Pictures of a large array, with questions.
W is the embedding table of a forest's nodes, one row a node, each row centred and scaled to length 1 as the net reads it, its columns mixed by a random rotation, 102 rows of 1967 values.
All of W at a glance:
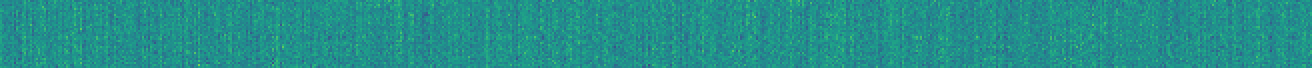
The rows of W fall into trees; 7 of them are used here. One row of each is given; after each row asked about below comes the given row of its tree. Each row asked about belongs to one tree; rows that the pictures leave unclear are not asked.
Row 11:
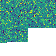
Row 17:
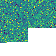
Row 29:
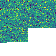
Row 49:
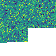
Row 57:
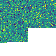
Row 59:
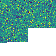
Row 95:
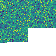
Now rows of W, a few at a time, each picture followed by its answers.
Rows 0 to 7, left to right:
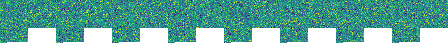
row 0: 11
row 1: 11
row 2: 49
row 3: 17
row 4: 17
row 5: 11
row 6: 11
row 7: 11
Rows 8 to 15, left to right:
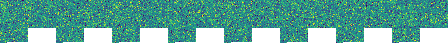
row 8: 95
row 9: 59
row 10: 95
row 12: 95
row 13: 59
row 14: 29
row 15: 49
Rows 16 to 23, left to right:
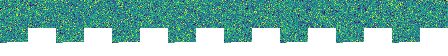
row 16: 29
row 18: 17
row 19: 29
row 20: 57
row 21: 57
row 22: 57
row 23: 95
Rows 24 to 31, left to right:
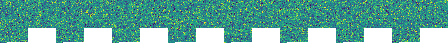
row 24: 17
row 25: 11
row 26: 49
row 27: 11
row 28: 95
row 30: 11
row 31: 29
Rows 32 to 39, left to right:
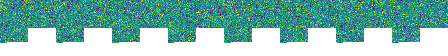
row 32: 95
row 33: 95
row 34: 11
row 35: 57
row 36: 95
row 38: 95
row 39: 49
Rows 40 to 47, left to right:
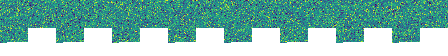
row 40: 29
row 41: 17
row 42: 29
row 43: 17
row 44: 95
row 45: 17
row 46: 49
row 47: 95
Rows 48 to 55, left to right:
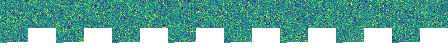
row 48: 11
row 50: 59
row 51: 57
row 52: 59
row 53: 17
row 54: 59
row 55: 59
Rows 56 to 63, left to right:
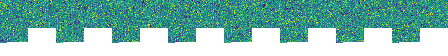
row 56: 59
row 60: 49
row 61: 11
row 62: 17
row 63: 11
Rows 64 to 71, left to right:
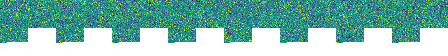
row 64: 29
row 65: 29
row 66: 95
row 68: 17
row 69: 95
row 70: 95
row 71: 59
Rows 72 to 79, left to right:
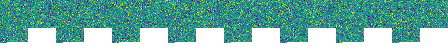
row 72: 59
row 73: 59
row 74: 29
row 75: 59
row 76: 29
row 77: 59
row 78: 29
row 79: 11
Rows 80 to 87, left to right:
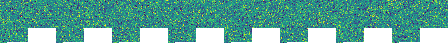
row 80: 11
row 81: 59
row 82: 29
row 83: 11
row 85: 49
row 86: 57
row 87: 95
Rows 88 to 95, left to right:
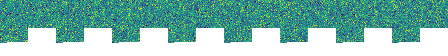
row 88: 17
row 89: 17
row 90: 29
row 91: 57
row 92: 59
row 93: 95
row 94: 17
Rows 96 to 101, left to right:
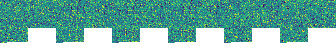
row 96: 29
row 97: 59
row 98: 59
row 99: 59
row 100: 49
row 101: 29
